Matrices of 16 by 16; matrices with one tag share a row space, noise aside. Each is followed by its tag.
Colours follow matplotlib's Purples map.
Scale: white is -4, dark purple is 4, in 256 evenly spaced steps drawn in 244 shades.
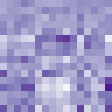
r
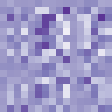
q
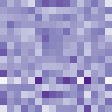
r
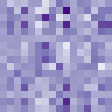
q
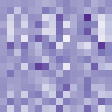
q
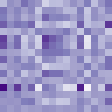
r
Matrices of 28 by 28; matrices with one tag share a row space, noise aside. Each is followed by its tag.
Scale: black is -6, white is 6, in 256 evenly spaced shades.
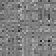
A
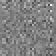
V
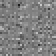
A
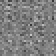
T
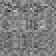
T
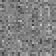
A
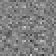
T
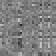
A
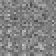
T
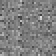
A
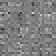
A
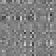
V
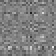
T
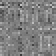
A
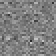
T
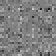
A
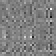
V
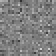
A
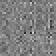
V
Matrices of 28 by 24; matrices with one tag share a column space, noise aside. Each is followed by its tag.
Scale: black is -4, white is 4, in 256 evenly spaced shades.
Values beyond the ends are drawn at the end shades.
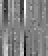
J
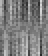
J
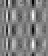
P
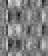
P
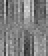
J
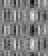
P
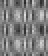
P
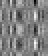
P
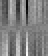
J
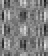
P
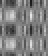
P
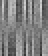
J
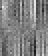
J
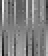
J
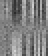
J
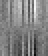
J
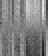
J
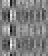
P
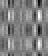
P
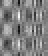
P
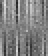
J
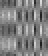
P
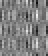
P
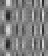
P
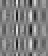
P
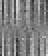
J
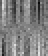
J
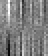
J
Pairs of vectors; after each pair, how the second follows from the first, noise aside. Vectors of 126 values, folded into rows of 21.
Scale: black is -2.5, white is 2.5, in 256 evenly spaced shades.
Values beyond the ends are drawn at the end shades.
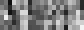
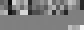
partly zeroed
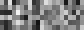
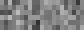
shrunk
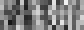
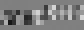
partly zeroed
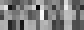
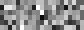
sign-scrambled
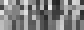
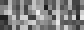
wrapped around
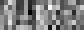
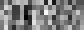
wrapped around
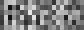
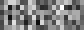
copied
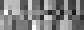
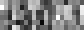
wrapped around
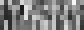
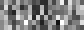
wrapped around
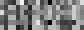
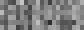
shrunk
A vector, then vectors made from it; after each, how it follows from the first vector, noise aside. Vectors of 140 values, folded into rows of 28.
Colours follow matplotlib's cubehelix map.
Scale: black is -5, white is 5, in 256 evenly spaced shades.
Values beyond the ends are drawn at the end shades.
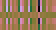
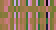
wrapped around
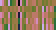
wrapped around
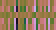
reversed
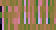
wrapped around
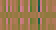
shrunk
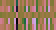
reversed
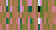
sign-scrambled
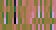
wrapped around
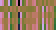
wrapped around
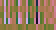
wrapped around
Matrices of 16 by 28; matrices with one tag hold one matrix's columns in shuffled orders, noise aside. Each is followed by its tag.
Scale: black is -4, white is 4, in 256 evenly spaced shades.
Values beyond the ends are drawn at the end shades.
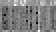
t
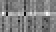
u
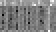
t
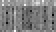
t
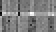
u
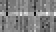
u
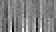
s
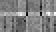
u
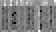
t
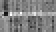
u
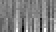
s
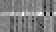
u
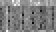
t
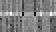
u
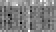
t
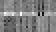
u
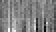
s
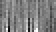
s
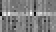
u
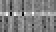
u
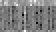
t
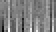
s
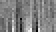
s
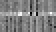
u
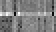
u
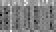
t
